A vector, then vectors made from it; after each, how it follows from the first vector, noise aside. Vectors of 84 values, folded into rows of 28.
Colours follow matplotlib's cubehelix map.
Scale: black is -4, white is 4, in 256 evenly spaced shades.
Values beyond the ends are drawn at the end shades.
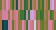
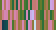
copied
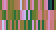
reversed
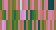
reversed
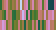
reversed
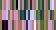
scaled up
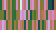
reversed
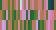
reversed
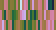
reversed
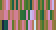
copied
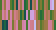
copied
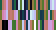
scaled up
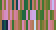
copied
